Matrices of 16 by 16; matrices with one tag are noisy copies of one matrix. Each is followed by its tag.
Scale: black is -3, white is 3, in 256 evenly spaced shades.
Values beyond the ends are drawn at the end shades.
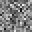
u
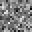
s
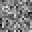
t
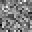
t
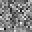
u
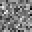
s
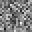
u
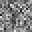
u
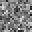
s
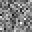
u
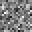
s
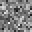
s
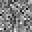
u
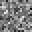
s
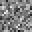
s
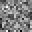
t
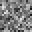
s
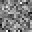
t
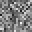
u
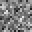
s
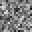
s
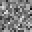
s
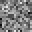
t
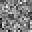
t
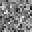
s
